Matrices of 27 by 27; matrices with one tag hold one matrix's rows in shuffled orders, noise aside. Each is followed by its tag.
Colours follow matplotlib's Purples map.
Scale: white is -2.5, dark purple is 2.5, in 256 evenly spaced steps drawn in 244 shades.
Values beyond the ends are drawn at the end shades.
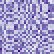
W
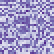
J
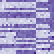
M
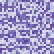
J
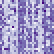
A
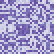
J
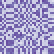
W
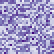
J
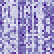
A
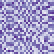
W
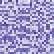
J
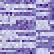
M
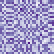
W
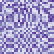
W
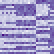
M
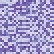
J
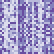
A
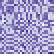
W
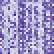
A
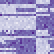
M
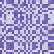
W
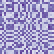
W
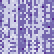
A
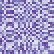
W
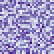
J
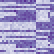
M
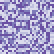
J
